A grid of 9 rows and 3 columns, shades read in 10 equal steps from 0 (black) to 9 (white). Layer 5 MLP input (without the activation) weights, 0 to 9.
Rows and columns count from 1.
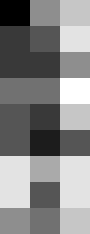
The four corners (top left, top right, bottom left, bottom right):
0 7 5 7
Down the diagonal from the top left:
0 3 5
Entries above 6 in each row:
1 1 0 1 1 0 2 2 1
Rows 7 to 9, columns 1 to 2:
8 6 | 8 3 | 5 4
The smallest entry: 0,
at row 1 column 1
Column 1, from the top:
0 2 2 4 3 3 8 8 5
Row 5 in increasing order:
2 3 7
